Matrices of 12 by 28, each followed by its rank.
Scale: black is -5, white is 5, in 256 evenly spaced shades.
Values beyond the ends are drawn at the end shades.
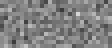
full rank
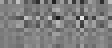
two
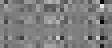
two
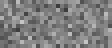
full rank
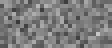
full rank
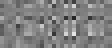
two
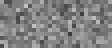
full rank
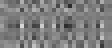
two
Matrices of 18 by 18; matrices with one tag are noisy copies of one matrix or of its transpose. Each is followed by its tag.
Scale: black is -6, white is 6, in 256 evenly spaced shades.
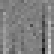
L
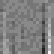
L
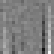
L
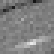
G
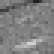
G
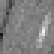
G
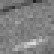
G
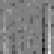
L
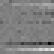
L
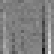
L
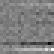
L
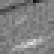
G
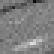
G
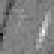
G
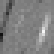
G
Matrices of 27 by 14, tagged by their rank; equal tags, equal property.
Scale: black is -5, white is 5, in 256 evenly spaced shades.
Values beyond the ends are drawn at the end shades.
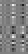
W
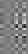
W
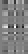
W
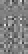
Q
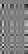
W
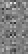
Q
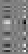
W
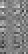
Q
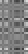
W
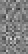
Q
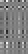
W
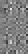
Q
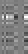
W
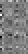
Q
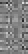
Q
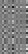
W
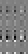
W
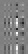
W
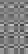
W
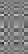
W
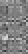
Q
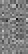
Q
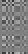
W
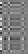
W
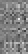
Q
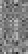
Q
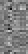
Q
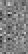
Q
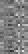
Q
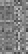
Q
